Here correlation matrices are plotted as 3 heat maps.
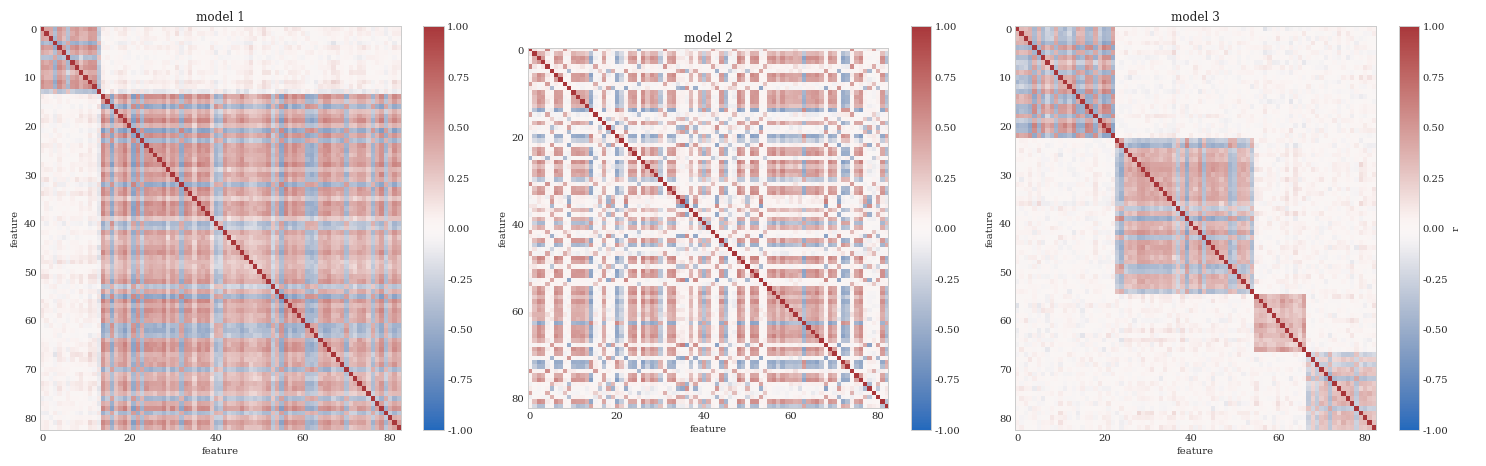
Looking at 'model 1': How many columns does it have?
83
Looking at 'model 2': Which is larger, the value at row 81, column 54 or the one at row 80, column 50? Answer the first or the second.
the first
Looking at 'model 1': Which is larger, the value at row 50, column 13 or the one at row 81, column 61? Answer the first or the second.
the first
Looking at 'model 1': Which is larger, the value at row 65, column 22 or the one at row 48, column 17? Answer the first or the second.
the first
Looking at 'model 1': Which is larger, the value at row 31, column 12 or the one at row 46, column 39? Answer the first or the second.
the second
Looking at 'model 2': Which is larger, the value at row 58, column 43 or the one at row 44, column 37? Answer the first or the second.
the second
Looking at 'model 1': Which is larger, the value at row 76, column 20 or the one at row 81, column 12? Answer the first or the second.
the second
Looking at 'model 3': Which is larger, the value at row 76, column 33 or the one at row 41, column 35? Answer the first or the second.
the second
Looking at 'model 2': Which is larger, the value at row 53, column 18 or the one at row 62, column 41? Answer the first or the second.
the second
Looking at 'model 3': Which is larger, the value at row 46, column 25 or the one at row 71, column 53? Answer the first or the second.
the first
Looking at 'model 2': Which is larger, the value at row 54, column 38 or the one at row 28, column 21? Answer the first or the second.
the first
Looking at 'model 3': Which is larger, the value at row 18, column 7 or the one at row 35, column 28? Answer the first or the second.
the second
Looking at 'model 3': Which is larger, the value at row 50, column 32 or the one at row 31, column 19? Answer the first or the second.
the second
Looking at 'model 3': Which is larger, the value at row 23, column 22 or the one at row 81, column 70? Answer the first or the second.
the second
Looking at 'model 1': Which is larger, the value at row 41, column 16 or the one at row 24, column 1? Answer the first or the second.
the first
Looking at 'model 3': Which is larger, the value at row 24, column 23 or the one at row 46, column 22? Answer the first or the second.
the first
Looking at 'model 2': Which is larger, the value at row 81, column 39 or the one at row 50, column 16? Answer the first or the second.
the first
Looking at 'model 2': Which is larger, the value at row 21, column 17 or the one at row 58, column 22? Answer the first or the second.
the second
